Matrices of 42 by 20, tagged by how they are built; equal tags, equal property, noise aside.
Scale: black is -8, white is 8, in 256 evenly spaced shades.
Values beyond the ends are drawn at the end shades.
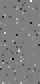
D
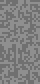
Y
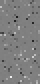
D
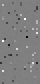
D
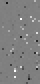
D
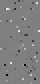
D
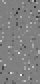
D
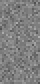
Y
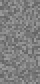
Y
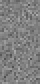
Y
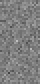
Y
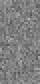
Y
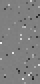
D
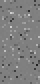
D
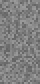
Y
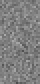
Y
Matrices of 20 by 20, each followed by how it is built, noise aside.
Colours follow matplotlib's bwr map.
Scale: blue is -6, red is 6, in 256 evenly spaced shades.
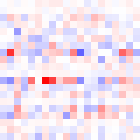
uneven rows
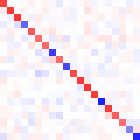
diagonal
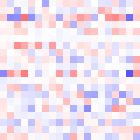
uneven rows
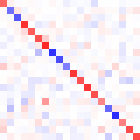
diagonal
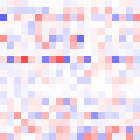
uneven rows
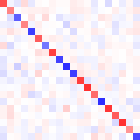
diagonal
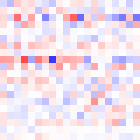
uneven rows
